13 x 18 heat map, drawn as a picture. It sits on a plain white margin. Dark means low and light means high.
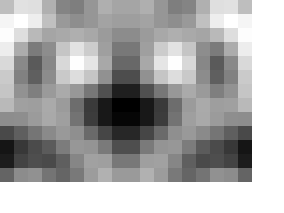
Ninth with the lowest average: centre. Grain: blotchy. Mirror symmetry: left to right. Calmest part: top middle.
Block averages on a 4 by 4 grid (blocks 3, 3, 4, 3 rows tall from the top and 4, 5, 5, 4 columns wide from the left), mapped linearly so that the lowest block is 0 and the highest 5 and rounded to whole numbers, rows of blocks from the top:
5 3 3 5 / 3 4 4 3 / 2 0 0 2 / 0 2 2 0
